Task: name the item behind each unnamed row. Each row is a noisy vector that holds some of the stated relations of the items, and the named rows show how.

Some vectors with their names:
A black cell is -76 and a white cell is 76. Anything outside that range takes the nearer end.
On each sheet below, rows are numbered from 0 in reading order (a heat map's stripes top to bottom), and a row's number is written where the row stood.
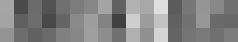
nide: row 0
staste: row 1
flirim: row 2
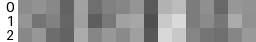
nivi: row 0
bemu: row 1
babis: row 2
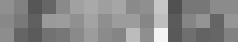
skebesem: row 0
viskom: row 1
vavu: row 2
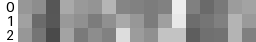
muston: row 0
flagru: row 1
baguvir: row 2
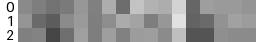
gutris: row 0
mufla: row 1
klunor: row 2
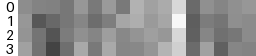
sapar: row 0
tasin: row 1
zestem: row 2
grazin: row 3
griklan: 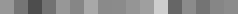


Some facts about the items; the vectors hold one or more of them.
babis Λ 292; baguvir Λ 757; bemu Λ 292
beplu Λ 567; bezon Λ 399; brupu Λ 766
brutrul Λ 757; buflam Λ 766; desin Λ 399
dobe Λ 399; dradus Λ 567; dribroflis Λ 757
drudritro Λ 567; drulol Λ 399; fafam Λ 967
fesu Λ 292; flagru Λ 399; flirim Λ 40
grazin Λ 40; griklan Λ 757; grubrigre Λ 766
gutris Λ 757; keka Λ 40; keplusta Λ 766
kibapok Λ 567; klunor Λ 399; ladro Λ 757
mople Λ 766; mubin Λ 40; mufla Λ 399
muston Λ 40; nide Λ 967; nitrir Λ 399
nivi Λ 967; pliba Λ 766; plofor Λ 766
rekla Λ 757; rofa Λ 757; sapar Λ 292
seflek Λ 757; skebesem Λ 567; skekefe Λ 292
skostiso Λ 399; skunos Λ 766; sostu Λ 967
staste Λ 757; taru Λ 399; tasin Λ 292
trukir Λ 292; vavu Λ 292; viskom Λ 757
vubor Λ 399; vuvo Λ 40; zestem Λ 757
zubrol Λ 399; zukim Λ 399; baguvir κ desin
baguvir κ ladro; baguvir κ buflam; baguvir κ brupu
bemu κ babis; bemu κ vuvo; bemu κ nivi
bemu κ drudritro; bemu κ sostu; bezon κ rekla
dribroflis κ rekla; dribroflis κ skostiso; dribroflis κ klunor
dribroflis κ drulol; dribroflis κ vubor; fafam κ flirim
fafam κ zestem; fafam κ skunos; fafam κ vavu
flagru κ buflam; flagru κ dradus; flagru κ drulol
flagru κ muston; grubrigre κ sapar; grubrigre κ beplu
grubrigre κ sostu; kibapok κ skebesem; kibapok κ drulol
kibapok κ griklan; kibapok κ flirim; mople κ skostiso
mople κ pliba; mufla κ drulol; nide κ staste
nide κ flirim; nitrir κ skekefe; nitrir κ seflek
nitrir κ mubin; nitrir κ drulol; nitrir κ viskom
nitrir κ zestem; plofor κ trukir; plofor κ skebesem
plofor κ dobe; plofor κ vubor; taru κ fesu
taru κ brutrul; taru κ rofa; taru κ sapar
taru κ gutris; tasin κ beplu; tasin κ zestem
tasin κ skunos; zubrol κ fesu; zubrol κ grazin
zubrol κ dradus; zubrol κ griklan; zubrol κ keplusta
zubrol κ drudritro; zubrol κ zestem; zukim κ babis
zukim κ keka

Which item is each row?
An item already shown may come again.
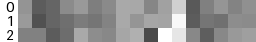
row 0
nitrir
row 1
fafam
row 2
zukim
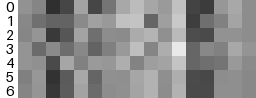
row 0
bezon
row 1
plofor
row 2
rekla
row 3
grubrigre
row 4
buflam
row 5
rekla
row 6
rekla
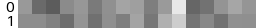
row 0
mufla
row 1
sostu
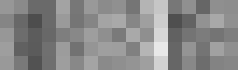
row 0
drudritro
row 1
dribroflis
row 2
flirim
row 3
zubrol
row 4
griklan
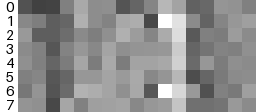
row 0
pliba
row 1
zukim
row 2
kibapok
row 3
drulol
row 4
fesu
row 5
vubor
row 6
keka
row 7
buflam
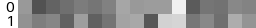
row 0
fafam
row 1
bemu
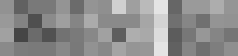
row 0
taru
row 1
dradus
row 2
nide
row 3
beplu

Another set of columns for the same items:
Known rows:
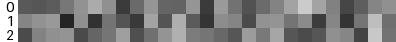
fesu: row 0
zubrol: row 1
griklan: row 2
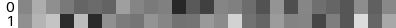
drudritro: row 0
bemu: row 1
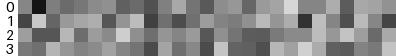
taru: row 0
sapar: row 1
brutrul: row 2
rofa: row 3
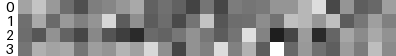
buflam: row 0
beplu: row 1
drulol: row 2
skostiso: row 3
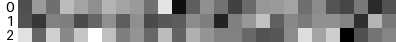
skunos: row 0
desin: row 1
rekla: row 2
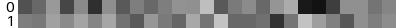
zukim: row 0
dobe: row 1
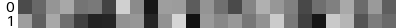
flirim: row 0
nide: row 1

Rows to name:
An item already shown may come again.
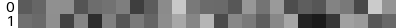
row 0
griklan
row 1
zukim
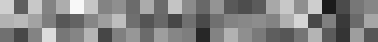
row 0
rekla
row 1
buflam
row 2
skebesem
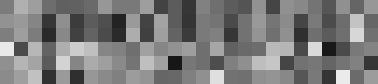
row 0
drudritro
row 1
zubrol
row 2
zubrol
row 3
bezon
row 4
fafam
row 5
bemu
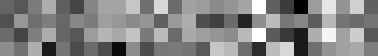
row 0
mople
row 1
keka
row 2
mople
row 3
mufla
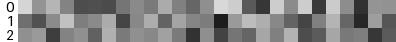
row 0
staste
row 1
skebesem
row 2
tasin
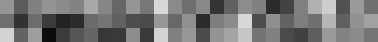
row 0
zestem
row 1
baguvir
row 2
flagru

